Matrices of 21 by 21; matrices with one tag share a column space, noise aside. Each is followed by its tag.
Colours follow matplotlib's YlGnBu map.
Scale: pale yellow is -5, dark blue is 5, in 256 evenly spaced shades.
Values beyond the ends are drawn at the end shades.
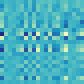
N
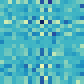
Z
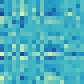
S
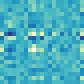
N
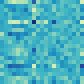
Z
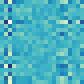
Z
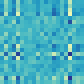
S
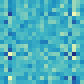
S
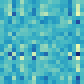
S
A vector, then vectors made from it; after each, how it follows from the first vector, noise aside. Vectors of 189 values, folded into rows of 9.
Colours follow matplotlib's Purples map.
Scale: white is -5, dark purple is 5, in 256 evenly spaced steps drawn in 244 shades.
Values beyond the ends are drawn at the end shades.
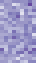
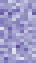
reversed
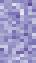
copied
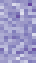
copied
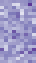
copied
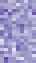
reversed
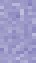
shrunk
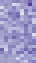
copied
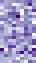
scaled up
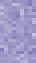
shrunk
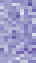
copied
